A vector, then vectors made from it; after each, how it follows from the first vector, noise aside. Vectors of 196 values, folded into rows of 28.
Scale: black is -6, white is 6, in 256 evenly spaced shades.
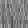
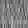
negated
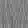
shrunk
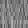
negated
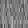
negated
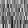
scaled up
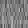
negated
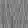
shrunk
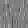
partly zeroed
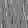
partly zeroed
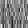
scaled up
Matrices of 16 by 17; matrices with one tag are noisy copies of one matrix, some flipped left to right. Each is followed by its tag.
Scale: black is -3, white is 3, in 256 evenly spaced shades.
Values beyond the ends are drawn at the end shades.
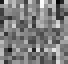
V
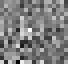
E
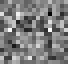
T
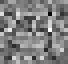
T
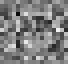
T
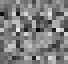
T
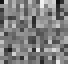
V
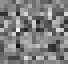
T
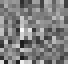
E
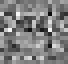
T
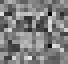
T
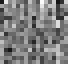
V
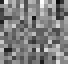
V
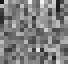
V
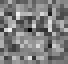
T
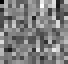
V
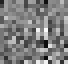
E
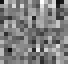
V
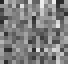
V
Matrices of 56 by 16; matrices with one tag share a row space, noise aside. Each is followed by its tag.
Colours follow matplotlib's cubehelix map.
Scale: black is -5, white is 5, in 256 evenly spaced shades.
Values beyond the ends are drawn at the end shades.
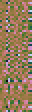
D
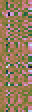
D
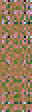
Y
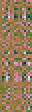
Y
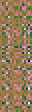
Y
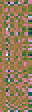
D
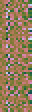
D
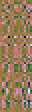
Y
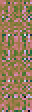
Y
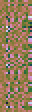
D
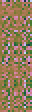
Y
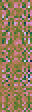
Y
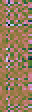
D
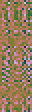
Y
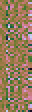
D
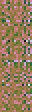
Y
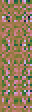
Y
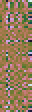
D
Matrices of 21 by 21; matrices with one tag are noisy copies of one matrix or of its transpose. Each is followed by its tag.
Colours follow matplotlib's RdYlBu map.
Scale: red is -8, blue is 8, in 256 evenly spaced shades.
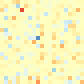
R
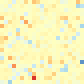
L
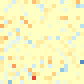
L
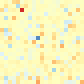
R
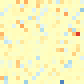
L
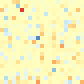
R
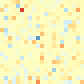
R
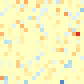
L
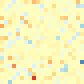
L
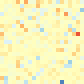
L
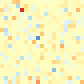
R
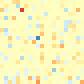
R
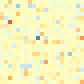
R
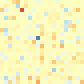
R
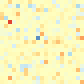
R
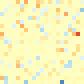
L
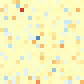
R
